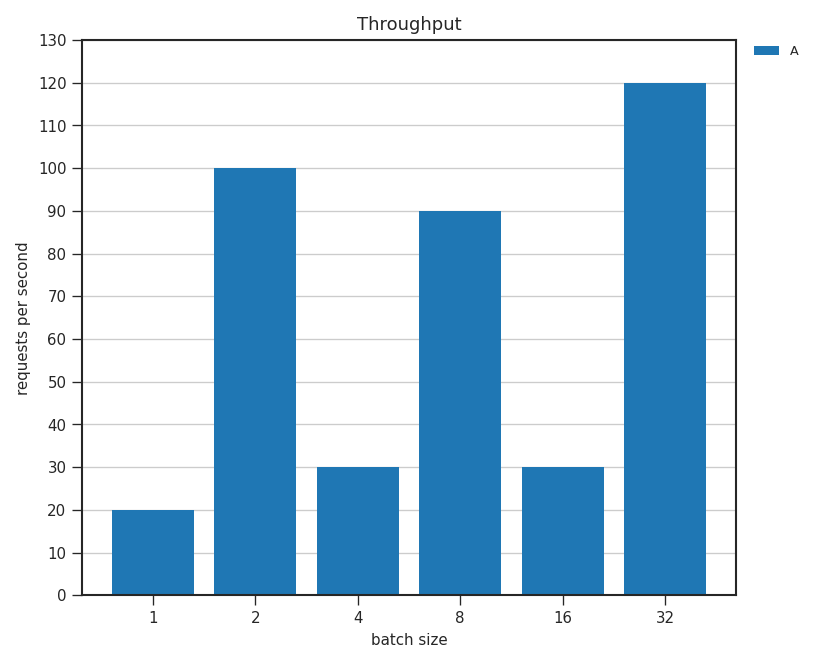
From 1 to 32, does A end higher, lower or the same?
higher
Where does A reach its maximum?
32
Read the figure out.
Title: Throughput
x-axis: batch size, ticks 1 2 4 8 16 32
y-axis: requests per second, ticks 0 10 20 30 40 50 60 70 80 90 100 110 120 130
Legend: A
Values:
A: 20 100 30 90 30 120
